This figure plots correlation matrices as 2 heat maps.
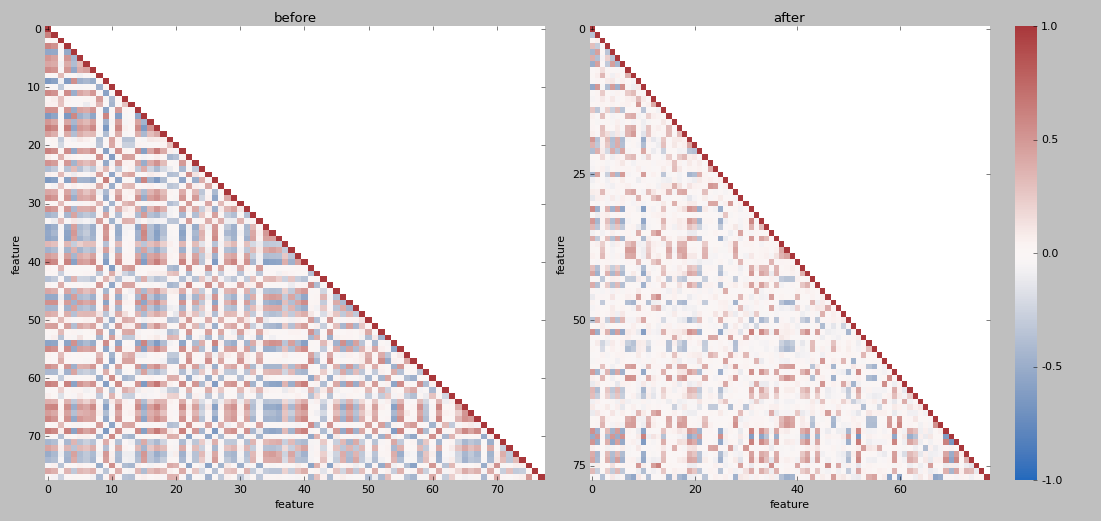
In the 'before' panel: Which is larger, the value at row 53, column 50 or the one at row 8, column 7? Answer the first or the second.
the second
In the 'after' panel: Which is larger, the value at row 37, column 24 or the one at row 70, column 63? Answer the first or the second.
the first
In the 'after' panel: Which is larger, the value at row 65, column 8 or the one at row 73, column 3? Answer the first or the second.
the second
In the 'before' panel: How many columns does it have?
78
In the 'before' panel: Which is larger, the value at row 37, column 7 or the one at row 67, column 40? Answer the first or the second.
the second
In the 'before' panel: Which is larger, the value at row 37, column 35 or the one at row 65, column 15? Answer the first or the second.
the first
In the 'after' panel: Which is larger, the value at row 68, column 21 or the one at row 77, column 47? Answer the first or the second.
the second
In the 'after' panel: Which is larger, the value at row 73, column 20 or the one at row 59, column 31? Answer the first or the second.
the second
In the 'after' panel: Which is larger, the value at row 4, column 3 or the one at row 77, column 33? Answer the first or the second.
the second
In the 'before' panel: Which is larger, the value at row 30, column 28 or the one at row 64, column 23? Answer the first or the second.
the second
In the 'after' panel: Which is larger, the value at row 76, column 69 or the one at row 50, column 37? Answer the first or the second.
the first
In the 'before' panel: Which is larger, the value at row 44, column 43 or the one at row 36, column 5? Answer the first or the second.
the first
